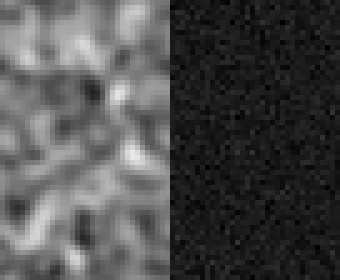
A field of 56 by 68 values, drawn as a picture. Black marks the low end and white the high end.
It is made of 1 by 2 panels. Panel 1,1: middling, blotchy, strong in contrast. Panel 1,2: very low, fine-grained, faint in contrast.
